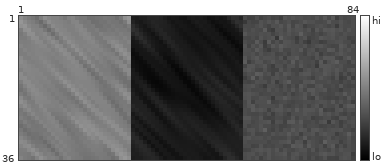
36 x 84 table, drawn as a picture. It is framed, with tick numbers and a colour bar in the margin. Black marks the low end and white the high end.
It is made of 1 by 3 panels. Panel 1,1: middling, slanting down to the right, faint in contrast. Panel 1,2: very low, slanting down to the right, faint in contrast. Panel 1,3: low, fine-grained, faint in contrast.
